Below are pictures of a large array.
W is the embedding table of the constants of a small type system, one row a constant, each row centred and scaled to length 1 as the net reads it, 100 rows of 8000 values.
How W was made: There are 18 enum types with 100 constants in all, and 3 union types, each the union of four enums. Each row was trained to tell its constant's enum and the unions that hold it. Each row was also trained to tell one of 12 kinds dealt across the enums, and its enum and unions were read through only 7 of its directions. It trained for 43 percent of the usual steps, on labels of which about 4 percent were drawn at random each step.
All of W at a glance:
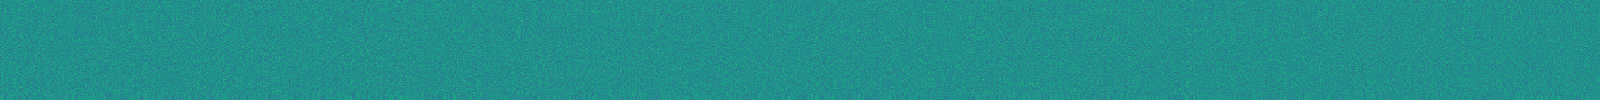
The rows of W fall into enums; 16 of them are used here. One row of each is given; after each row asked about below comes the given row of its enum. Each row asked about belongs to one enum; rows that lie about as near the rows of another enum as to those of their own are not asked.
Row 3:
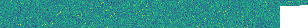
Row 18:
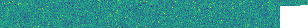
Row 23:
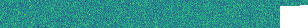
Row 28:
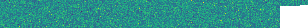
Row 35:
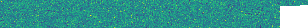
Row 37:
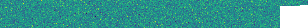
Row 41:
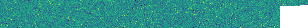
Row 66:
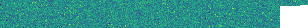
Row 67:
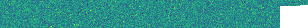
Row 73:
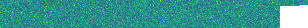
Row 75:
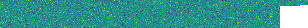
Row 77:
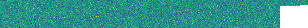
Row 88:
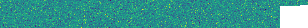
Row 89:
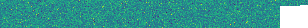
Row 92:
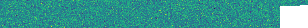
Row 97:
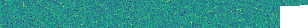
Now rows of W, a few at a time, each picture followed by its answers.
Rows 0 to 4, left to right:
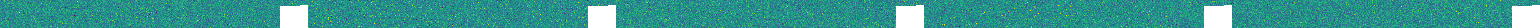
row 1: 88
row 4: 92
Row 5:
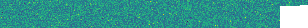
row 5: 37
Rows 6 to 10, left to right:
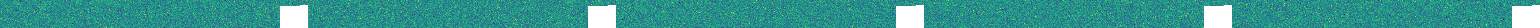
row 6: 92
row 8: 18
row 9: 35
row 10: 75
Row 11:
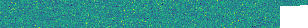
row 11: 3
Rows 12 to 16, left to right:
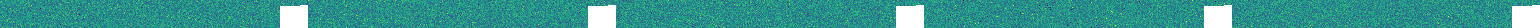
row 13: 92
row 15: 23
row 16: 89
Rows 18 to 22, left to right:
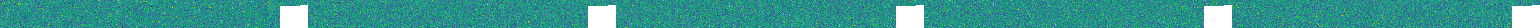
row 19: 89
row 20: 77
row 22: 75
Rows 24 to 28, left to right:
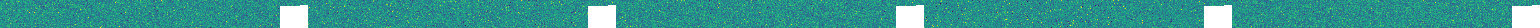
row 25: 3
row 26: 75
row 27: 97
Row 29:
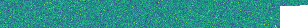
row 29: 23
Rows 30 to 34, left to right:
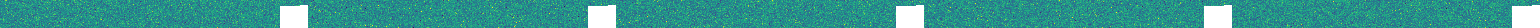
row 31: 28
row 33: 3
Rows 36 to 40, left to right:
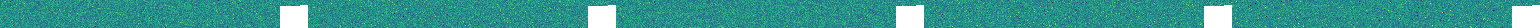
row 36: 37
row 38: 97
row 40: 88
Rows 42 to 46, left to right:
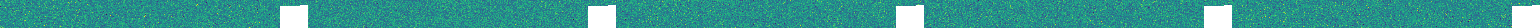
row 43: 3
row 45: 75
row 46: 77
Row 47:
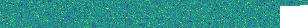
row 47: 73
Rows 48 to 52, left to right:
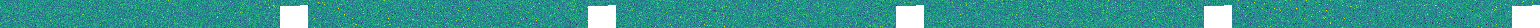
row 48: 75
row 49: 41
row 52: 41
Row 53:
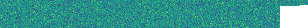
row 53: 73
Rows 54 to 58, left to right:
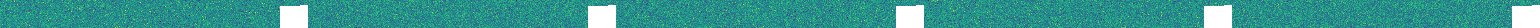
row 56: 3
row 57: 77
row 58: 37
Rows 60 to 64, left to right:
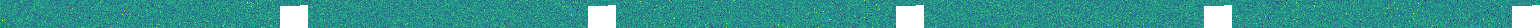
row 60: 3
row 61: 73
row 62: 28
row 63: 23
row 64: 77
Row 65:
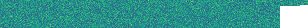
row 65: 75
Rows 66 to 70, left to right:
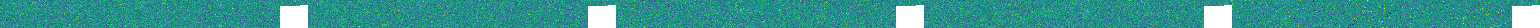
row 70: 77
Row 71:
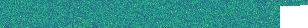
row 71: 73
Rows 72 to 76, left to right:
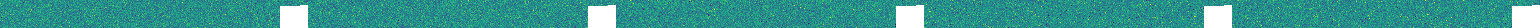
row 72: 23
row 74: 41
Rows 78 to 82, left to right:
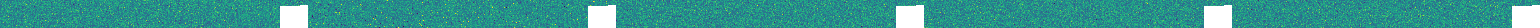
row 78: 92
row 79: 28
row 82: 73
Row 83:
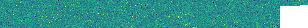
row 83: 23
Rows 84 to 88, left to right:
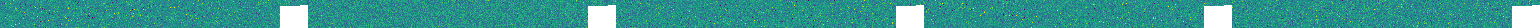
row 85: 92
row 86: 28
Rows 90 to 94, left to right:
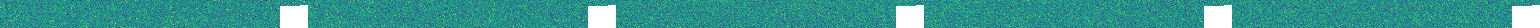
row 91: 77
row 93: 18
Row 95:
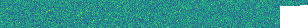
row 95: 37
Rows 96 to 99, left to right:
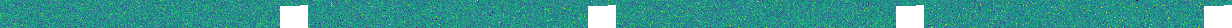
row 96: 23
